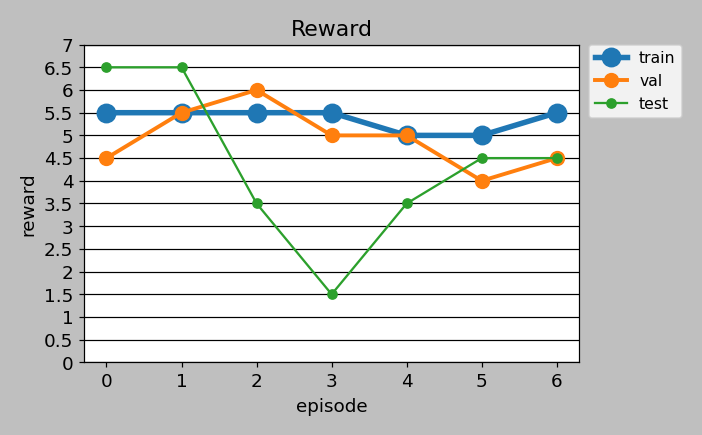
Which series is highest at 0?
test
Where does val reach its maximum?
2
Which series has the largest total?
train
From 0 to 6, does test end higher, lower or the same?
lower
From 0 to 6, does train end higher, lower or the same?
the same
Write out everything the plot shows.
Title: Reward
x-axis: episode, ticks 0 1 2 3 4 5 6
y-axis: reward, ticks 0 0.5 1 1.5 2 2.5 3 3.5 4 4.5 5 5.5 6 6.5 7
Legend: train, val, test
Values:
train: 5.5 5.5 5.5 5.5 5 5 5.5
val: 4.5 5.5 6 5 5 4 4.5
test: 6.5 6.5 3.5 1.5 3.5 4.5 4.5
